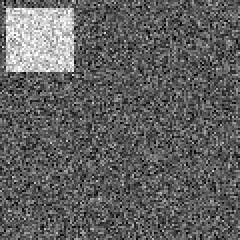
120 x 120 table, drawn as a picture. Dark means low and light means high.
Mirror symmetry: none. Ninth with the highest average: top left. Stripes: none. Odd patch: higher, in the top left.
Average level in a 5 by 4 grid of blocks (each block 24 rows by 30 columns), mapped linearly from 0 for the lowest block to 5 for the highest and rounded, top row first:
5100 | 3100 | 0000 | 0000 | 0000
